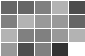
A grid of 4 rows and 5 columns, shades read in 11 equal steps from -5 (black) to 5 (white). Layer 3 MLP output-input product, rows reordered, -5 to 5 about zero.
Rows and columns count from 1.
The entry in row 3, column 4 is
1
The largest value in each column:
2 2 1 2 5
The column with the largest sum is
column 5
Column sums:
2 -1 1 1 4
